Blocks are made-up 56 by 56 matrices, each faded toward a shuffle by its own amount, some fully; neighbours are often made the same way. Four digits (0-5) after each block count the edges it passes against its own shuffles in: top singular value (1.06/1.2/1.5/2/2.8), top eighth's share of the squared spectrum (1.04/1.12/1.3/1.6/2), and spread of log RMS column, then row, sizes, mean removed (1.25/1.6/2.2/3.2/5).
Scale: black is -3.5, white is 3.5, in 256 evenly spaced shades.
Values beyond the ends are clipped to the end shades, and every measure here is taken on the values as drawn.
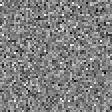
0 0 0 0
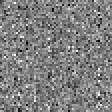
1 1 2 0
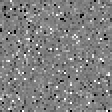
0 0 0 0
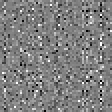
4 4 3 1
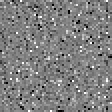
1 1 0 0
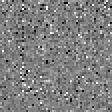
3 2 1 0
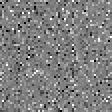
3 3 1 0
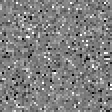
1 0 0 0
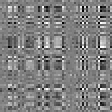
5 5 4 4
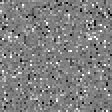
0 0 0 0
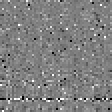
4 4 1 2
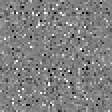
3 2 0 1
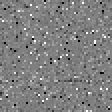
0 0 0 0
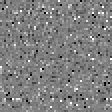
2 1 0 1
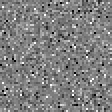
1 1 0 0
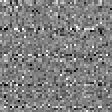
4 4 2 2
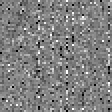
2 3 3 0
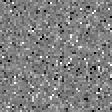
1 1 0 0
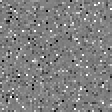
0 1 1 0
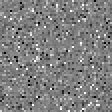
0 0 0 0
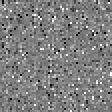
0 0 0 0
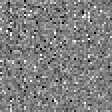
0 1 2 0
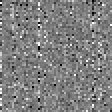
2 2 2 0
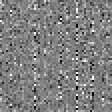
2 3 3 0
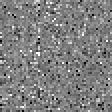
1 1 1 0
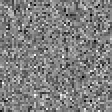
0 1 2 0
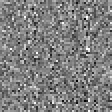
1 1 2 0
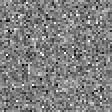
0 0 1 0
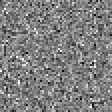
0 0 1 0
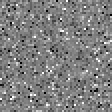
1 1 0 0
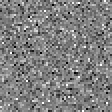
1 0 0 0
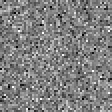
1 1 0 0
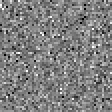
1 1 0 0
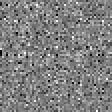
3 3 1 1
